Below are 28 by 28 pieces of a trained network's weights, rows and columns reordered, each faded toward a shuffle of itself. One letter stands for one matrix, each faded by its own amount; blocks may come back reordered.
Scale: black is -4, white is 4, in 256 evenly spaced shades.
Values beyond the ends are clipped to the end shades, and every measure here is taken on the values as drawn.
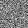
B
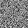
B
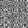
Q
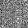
Q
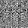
Q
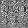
Q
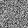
B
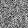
B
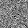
B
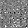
Q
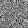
B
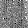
Q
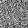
B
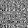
Q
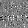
Q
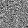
B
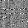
Q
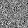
B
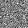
B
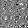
Q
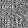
Q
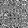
Q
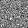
B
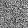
B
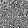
Q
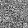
B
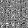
Q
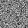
B
